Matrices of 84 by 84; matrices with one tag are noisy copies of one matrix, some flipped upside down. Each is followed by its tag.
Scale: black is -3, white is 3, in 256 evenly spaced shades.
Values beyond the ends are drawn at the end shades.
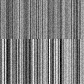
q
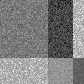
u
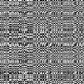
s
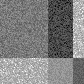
u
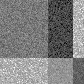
u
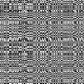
s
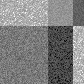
u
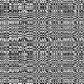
s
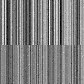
q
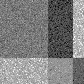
u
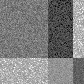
u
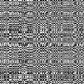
s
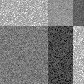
u
